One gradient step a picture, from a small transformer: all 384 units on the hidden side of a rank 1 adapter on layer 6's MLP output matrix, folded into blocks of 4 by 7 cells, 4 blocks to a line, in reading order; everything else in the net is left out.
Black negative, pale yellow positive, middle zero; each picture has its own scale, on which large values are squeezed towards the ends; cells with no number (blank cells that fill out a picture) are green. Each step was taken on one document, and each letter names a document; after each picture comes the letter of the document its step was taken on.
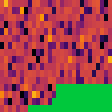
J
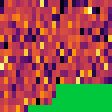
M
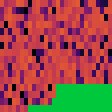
J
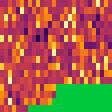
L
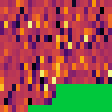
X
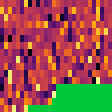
L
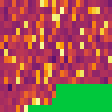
M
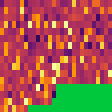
X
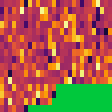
L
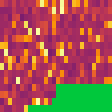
M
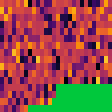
L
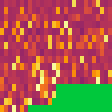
X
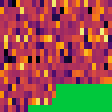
M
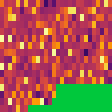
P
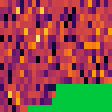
L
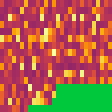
P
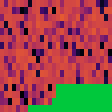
J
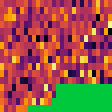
P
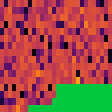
J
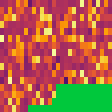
L
